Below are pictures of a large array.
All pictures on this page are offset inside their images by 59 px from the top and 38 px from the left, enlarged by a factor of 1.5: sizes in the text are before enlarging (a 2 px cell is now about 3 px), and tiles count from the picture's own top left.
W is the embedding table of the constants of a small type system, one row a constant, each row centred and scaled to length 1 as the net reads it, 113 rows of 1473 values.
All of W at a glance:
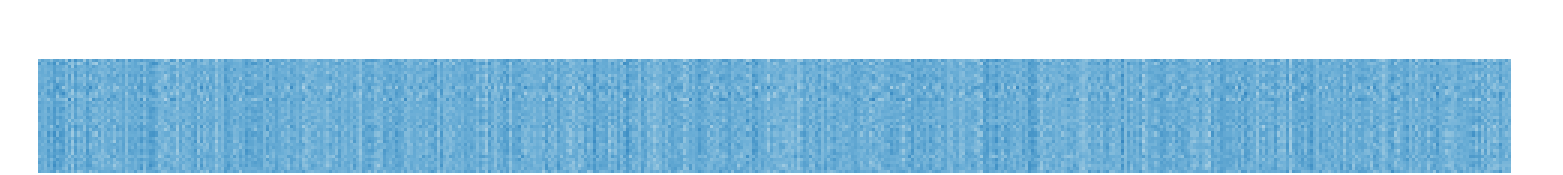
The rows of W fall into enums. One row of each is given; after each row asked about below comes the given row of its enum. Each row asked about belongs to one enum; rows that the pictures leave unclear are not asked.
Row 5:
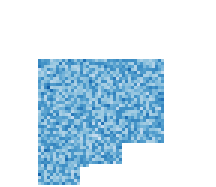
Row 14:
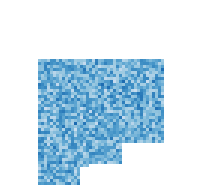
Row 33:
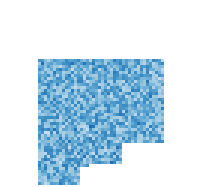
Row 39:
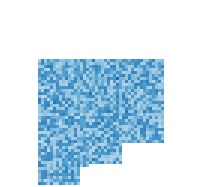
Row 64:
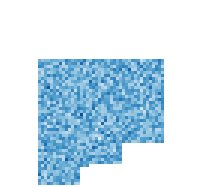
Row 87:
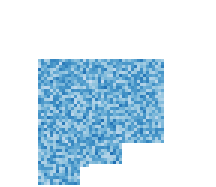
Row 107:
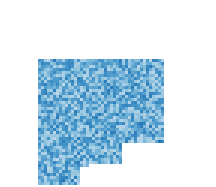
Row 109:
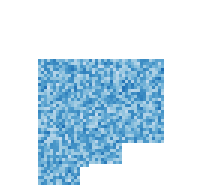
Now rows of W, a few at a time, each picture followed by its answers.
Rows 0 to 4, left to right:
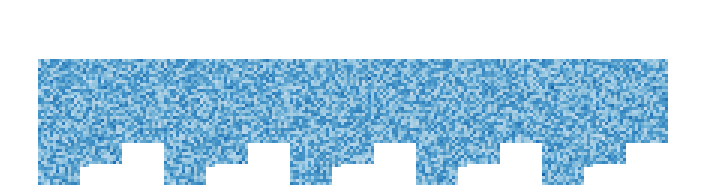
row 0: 87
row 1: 87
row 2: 39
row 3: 107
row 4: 5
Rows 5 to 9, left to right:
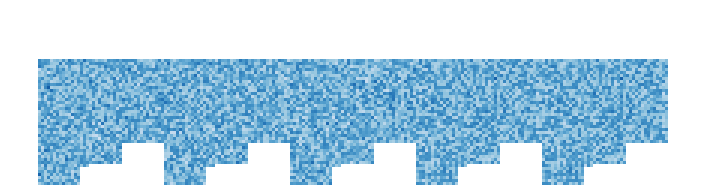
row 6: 33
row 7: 14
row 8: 39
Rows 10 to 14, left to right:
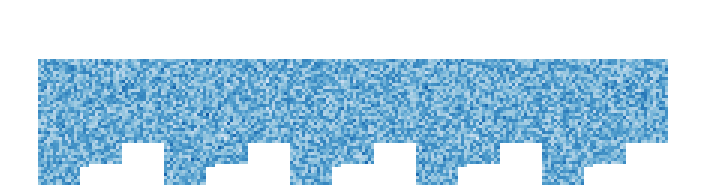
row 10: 109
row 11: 64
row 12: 87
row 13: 5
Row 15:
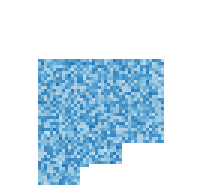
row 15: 33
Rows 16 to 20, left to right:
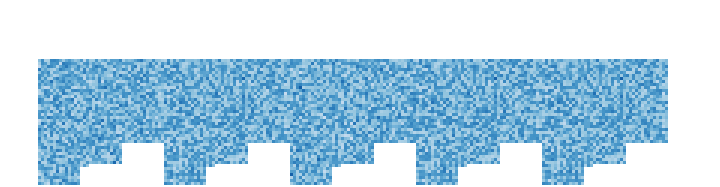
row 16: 87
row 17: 39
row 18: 5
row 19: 39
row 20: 39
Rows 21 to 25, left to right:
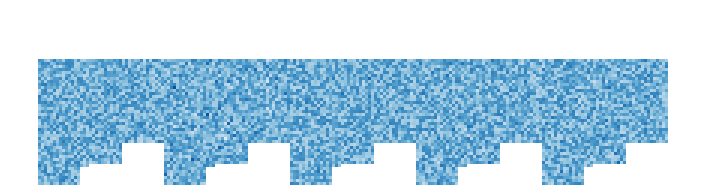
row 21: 107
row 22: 64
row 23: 39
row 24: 33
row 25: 87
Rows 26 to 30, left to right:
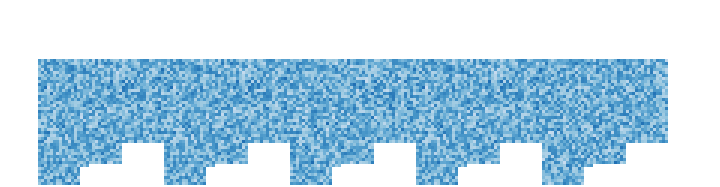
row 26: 109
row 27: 109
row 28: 14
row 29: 109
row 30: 33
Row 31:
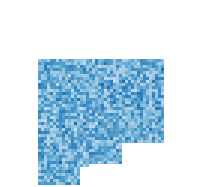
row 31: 14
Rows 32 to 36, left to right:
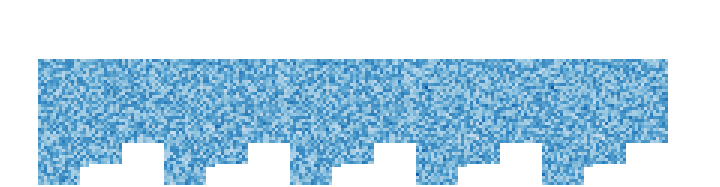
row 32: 107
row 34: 33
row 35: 5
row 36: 5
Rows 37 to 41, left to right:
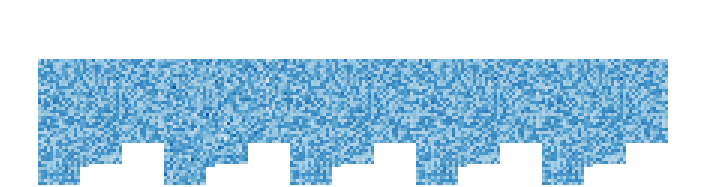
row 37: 39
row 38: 64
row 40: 39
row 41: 39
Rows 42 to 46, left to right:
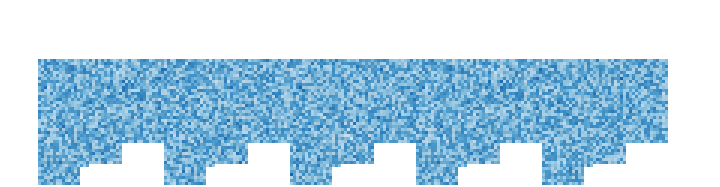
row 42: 109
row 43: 87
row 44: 5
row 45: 109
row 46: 39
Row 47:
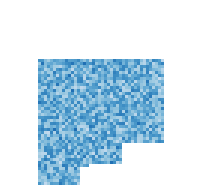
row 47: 33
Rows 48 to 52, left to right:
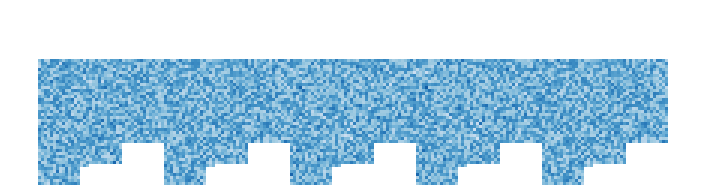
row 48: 87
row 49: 107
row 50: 5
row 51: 5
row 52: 107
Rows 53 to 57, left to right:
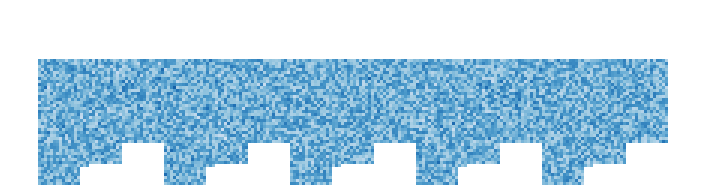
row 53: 109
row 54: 5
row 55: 39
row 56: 14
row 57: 107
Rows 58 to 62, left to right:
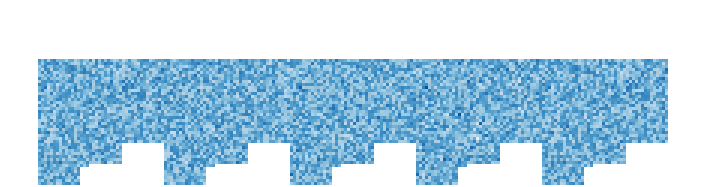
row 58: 109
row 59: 33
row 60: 5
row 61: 64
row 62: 109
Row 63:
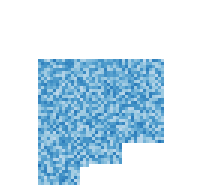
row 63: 107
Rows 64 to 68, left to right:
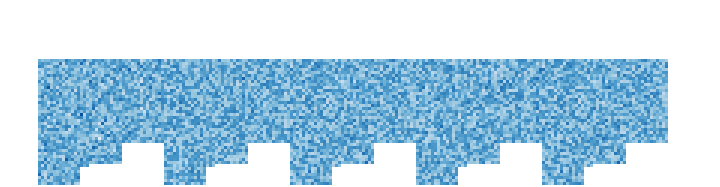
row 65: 39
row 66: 87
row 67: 109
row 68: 87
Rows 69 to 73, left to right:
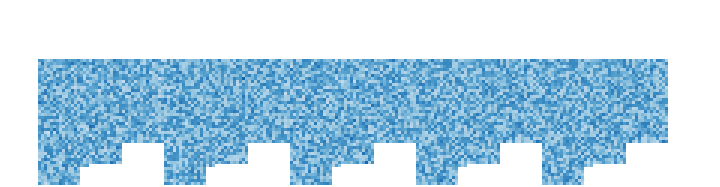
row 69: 33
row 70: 39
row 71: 87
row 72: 107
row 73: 107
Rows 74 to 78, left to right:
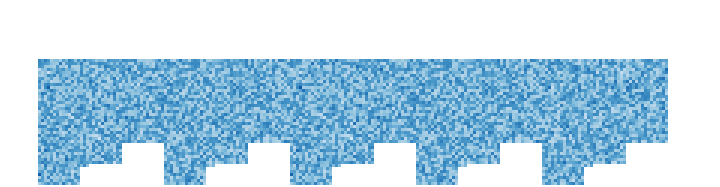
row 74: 5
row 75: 107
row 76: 5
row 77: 107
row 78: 109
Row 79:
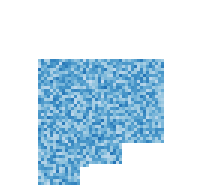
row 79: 87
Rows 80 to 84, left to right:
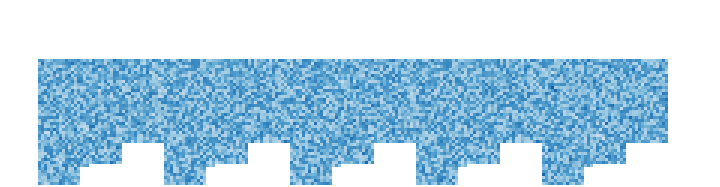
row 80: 33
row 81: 107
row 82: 87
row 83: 107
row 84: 5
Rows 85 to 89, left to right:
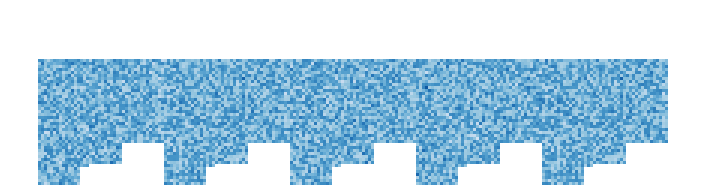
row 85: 33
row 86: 39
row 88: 5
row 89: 39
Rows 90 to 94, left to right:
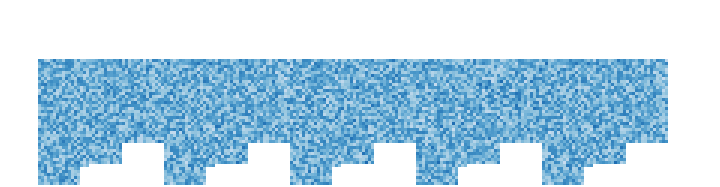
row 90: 107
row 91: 33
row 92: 87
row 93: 14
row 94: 33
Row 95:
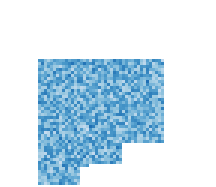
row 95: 33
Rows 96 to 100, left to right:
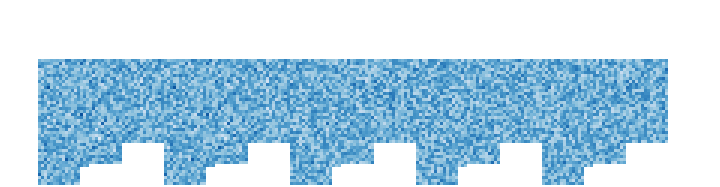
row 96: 64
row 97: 64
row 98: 14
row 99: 87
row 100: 109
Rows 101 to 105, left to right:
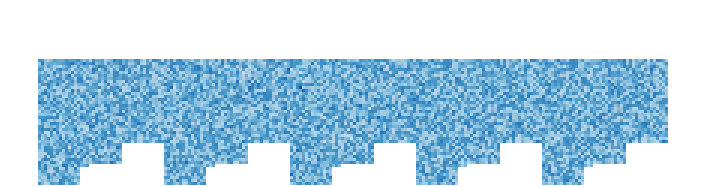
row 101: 33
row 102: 109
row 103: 5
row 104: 107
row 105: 107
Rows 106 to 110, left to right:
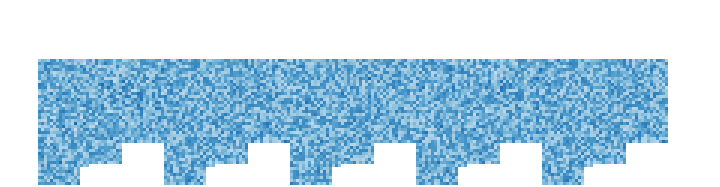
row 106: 14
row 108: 39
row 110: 107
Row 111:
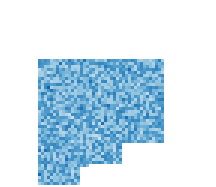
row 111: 5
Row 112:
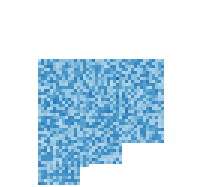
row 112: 39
